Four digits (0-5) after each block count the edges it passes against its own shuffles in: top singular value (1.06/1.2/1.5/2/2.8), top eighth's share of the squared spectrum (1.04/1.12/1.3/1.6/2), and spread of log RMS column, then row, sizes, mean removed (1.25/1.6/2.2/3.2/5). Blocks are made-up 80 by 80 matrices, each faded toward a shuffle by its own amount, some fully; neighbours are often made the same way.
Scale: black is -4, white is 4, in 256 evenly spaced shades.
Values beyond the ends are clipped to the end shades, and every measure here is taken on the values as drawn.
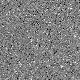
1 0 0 0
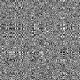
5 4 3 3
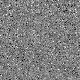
3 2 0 0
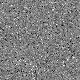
1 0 0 0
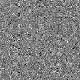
4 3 1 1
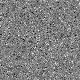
1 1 0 0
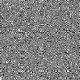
4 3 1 2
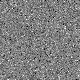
1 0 0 0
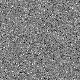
0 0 0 0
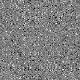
4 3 2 2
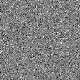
3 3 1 1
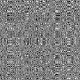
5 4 3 3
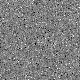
0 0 0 0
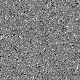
0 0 0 0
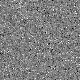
0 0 0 0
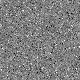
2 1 0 0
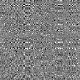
5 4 3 3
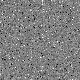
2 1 0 0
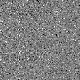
3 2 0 1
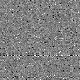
4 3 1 2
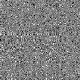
4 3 1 2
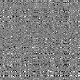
4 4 2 3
